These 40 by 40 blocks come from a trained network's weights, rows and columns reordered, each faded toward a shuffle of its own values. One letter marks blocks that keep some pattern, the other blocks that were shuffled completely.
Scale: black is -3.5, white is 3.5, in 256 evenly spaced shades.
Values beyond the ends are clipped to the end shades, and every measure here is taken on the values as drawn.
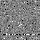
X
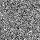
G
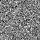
G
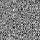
X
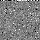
X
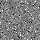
G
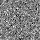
G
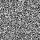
G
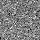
G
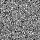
G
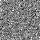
G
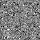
X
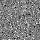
G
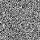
X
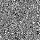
X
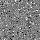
G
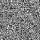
X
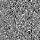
X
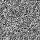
G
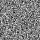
G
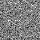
X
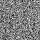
G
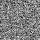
G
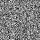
G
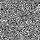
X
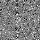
X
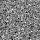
G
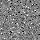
G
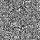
X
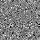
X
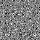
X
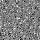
G
